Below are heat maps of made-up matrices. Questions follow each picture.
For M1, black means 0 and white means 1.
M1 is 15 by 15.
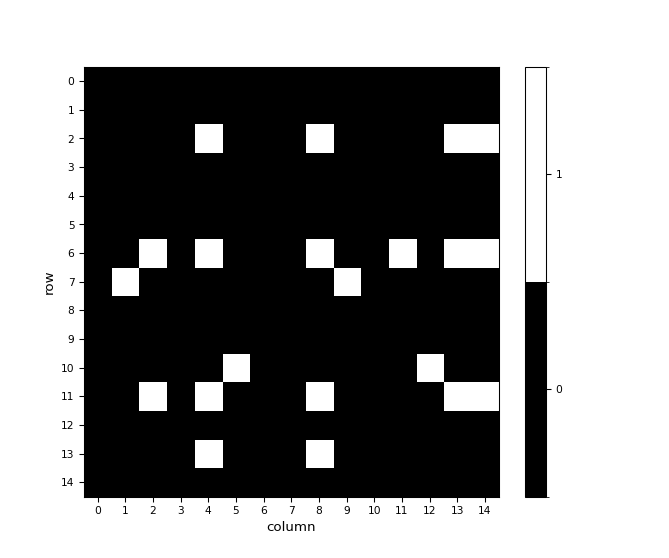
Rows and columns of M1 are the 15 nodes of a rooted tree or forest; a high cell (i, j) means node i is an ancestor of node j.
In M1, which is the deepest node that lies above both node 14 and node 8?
2
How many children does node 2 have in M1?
2
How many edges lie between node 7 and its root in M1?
0
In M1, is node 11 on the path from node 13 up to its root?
yes
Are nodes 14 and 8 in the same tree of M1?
yes
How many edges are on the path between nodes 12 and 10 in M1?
1
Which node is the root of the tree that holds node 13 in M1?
6
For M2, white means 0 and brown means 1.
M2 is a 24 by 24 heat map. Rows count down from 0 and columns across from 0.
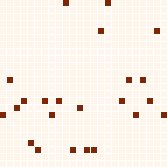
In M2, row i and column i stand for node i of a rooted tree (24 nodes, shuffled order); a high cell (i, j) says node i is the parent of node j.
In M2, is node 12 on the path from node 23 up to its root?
no
